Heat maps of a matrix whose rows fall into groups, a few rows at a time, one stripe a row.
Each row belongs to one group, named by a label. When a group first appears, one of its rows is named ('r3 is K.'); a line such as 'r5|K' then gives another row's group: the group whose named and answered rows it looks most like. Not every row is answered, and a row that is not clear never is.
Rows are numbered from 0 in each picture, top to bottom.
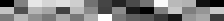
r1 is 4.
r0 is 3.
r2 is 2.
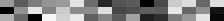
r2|2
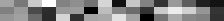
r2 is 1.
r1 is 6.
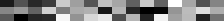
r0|6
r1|4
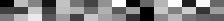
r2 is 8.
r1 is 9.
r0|6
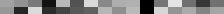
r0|1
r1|9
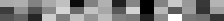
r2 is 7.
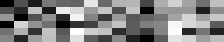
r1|9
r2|4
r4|7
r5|4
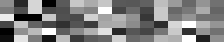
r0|9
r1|9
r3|6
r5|6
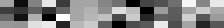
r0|4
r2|9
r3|3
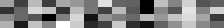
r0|9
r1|4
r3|4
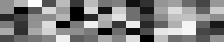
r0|8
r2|6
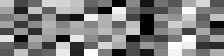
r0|2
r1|4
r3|7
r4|7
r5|4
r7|8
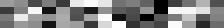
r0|2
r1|6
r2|8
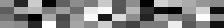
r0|9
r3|7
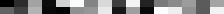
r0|9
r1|9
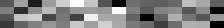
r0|2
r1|7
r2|8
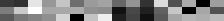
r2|8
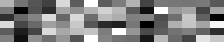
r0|1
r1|9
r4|7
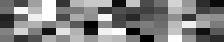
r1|3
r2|3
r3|6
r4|6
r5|7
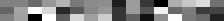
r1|3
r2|7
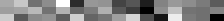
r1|8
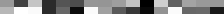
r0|9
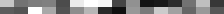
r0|2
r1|3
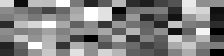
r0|4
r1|2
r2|2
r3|3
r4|2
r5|6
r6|3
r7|7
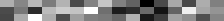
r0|8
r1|2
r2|3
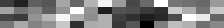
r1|4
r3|8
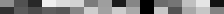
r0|2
